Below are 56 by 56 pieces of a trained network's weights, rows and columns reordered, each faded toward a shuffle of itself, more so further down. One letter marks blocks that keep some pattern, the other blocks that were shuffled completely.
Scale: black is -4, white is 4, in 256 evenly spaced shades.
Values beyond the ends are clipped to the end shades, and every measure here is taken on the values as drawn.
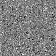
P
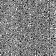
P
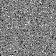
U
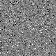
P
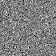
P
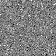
P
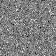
U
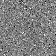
U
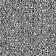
P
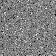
P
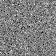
U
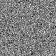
P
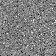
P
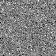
P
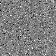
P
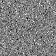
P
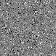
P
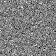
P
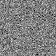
P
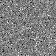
U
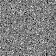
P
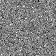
U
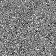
U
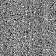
P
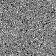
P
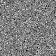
U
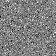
U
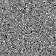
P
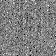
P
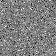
U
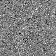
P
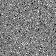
U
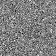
P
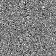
P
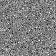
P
